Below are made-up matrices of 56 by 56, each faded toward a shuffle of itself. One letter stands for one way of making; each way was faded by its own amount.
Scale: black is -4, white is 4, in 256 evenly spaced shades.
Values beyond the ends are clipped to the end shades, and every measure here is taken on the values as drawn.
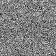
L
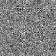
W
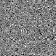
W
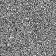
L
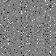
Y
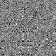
W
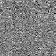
W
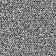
L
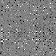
Y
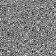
W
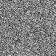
L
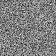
L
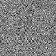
W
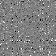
Y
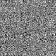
W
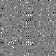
Y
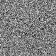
L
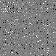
Y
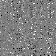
Y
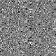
W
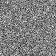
L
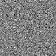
W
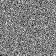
L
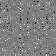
Y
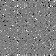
Y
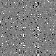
Y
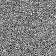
L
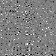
Y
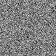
L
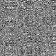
W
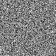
L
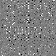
Y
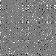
Y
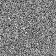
L
